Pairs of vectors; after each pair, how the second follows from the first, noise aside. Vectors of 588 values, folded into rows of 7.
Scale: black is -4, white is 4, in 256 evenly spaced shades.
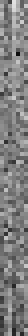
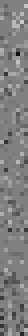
partly zeroed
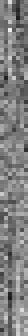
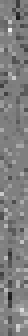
partly zeroed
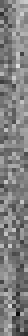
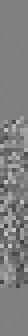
partly zeroed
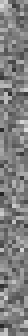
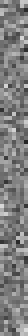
reversed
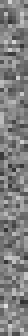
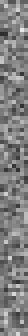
reversed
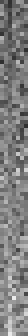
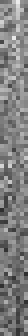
reversed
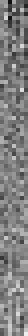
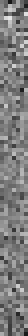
sign-scrambled
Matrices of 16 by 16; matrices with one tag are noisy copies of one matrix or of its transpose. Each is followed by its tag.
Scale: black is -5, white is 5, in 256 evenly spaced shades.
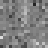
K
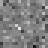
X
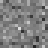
X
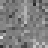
K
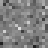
X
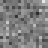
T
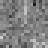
K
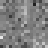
K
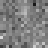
K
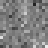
K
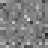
X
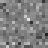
X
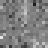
K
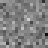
X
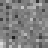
T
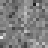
K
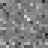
X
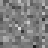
X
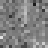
K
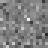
X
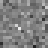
X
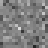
X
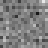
T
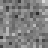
T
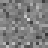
X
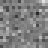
T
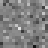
X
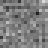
T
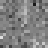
K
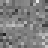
K
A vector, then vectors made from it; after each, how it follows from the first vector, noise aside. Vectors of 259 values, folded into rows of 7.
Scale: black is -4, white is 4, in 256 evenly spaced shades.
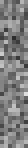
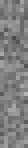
shrunk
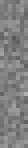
shrunk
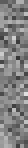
sign-scrambled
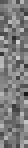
sign-scrambled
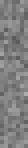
shrunk
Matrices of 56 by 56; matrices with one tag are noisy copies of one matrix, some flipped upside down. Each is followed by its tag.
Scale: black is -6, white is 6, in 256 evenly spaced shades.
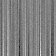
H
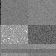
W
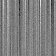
H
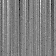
H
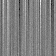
H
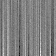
H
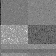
W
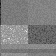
W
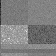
W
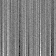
H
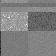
W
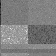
W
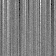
H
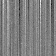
H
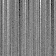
H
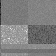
W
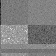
W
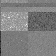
W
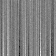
H
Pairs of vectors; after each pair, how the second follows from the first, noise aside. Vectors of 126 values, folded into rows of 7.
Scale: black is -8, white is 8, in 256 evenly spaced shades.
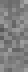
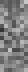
scaled up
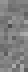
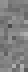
copied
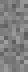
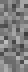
scaled up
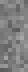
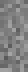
sign-scrambled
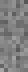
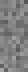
copied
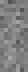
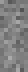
copied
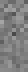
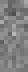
sign-scrambled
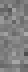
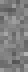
sign-scrambled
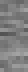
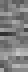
scaled up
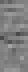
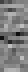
scaled up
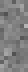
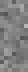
copied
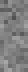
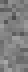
copied
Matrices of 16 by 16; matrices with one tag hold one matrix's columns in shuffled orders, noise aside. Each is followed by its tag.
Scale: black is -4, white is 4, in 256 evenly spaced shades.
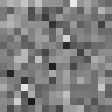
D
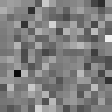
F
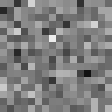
F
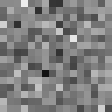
F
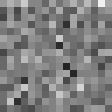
D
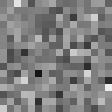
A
